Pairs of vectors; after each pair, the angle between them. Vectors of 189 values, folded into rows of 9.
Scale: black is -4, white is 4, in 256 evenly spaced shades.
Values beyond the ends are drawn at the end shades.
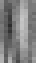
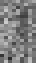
partly opposed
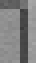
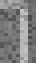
nearly opposite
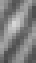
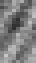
nearly opposite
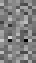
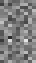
nearly opposite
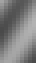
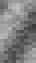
nearly opposite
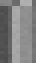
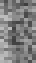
partly opposed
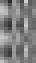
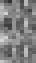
nearly parallel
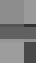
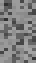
orthogonal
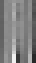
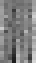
nearly opposite
